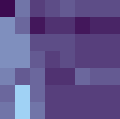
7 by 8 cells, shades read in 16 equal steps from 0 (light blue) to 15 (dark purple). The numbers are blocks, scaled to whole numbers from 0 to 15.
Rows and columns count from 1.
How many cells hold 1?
0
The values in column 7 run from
9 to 13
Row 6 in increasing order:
0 8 8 11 11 11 11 11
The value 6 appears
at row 5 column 1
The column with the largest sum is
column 4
